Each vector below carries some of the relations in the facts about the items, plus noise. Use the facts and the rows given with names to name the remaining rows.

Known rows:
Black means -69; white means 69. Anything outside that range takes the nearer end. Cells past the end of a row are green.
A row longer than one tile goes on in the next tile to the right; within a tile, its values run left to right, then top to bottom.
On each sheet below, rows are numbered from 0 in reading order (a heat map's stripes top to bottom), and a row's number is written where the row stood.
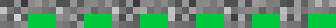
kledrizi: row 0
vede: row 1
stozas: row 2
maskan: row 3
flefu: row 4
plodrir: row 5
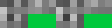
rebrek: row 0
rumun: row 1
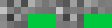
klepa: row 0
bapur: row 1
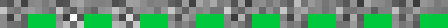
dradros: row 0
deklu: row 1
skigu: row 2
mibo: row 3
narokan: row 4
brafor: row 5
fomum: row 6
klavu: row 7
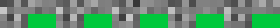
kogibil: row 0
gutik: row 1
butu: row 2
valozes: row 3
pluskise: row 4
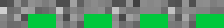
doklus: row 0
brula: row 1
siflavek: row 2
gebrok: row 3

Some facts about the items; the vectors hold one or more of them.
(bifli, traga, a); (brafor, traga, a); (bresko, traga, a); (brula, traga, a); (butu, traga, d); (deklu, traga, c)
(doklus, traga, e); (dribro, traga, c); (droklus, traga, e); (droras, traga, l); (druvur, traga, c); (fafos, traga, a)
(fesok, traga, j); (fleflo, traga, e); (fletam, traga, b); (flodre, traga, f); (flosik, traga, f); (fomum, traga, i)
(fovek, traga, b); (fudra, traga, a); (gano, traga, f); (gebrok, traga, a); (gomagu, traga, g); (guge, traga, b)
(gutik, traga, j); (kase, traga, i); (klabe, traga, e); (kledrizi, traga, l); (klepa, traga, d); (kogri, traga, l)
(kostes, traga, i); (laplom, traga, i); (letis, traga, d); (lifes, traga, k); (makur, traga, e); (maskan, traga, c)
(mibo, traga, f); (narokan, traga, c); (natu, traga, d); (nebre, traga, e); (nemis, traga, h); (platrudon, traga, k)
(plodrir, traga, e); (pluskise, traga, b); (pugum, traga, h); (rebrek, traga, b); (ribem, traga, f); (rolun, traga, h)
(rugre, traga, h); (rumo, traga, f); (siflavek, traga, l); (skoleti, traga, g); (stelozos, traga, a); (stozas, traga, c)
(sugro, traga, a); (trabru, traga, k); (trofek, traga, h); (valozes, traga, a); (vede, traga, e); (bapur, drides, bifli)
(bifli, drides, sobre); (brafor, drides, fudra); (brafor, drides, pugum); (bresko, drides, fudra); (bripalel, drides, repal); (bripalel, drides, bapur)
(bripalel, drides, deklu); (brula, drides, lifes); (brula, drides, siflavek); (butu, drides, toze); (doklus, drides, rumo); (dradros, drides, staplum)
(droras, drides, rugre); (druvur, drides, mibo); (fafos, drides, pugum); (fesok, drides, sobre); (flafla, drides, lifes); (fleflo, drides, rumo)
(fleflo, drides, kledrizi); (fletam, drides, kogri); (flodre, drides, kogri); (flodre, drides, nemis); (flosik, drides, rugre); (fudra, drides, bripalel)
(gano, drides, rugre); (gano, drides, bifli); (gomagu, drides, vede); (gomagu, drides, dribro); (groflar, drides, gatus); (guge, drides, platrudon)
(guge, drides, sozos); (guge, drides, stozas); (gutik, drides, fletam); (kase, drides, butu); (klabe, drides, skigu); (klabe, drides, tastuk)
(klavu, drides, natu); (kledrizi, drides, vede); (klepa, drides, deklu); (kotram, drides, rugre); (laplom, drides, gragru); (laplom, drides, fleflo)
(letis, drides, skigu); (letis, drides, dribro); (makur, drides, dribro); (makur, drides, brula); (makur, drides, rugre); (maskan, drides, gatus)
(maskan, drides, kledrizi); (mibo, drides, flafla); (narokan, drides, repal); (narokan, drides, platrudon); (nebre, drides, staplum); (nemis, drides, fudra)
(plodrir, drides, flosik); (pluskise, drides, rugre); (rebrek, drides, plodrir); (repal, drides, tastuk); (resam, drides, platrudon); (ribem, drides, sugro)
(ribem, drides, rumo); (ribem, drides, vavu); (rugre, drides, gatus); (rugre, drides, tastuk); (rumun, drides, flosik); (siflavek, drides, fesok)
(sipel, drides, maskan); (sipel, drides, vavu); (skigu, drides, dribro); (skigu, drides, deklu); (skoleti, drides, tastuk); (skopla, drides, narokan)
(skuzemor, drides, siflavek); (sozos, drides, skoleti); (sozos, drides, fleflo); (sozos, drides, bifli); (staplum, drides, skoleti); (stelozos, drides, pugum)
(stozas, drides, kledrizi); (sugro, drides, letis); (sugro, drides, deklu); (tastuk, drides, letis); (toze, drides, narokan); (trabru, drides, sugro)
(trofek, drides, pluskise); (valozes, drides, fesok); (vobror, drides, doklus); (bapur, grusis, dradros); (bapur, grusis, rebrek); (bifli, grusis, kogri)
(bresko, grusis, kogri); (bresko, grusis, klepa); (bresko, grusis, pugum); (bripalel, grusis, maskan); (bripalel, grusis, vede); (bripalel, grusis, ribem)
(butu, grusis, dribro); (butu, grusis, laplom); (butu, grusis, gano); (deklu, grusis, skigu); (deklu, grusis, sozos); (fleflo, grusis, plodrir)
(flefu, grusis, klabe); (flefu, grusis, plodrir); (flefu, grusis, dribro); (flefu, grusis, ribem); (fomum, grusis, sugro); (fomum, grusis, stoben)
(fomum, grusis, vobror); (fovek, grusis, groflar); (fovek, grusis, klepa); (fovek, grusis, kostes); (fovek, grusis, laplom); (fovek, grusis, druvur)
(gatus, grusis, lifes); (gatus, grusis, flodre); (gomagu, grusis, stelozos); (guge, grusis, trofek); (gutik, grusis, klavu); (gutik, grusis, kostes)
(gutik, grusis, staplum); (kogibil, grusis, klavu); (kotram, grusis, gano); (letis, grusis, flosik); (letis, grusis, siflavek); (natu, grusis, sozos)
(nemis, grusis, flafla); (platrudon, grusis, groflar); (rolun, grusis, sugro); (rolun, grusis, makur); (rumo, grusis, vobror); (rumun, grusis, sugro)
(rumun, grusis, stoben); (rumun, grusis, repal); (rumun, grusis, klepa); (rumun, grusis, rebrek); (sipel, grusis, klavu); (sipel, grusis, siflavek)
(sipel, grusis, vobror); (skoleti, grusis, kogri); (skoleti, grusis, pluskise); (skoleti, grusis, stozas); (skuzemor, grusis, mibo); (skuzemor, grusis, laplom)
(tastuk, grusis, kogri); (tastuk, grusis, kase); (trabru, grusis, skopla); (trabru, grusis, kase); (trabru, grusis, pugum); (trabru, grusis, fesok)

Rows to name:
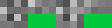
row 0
letis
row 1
bresko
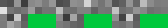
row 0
platrudon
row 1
trabru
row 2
sipel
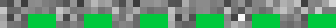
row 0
druvur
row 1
flosik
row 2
kogri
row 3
makur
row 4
natu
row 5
flodre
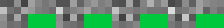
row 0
vobror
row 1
nebre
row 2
rugre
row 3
fleflo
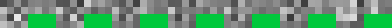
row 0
sozos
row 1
rumo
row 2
laplom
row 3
skuzemor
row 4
fudra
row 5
gano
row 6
trofek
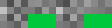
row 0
dribro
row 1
sugro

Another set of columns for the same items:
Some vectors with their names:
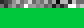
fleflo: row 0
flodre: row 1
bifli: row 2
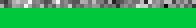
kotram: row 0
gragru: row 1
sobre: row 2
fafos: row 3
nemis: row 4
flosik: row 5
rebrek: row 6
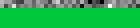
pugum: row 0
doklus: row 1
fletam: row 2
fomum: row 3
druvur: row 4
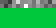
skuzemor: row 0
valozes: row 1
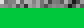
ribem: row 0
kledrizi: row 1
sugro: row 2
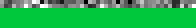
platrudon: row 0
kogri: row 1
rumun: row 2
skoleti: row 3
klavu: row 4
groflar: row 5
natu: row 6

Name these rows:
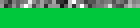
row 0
deklu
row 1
dribro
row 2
butu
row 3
gomagu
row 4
trabru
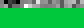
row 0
rumo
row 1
droras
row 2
plodrir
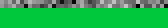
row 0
stozas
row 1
skigu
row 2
gutik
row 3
guge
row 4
fesok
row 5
klepa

